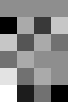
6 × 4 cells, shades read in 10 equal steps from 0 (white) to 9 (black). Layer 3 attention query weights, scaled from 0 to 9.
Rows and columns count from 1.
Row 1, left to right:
4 4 4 4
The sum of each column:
21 29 26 28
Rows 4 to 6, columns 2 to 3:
3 4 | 5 3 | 8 5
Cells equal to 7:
1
